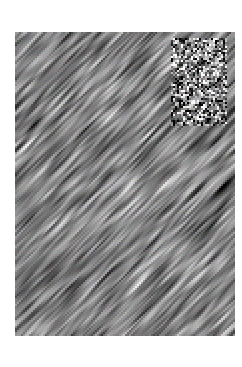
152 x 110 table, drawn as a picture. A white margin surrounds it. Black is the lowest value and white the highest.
In the top right lies a patch that is rougher than the rest. No overall slope runs across the table. Streaks slant up to the right. The top right is the roughest part. The halves do not mirror each other.
